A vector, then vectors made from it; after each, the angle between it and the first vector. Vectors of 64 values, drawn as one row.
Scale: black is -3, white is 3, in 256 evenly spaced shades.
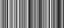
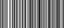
partly aligned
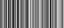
nearly opposite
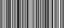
partly opposed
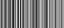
partly opposed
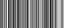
nearly opposite
